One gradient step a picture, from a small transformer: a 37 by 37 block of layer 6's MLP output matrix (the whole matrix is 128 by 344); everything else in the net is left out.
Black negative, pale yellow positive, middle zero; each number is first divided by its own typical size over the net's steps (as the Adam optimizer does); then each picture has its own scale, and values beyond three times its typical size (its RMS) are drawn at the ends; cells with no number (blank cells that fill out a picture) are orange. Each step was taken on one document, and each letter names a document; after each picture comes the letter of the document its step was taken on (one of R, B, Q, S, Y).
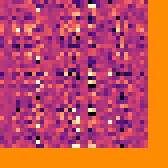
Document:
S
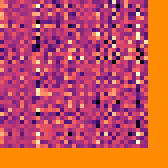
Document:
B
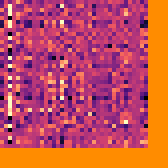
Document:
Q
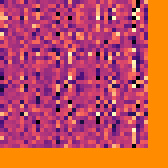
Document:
B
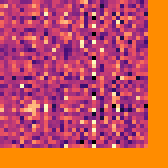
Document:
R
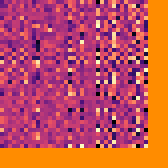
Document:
B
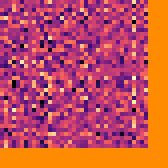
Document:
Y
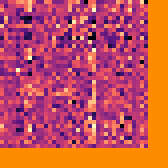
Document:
Q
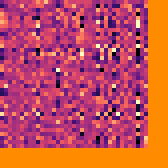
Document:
B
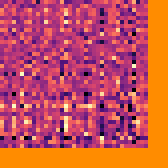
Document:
R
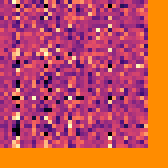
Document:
Y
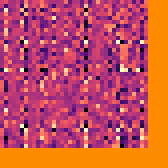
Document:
Y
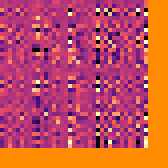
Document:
B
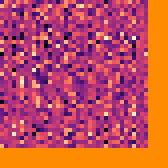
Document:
Y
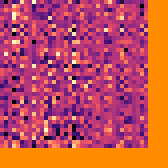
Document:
Y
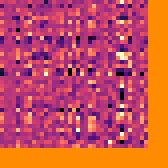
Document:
S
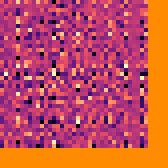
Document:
Q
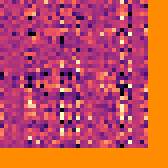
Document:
S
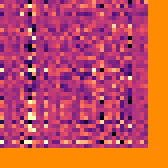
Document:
R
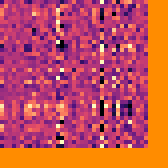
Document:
R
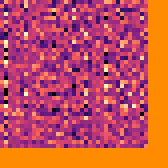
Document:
Y
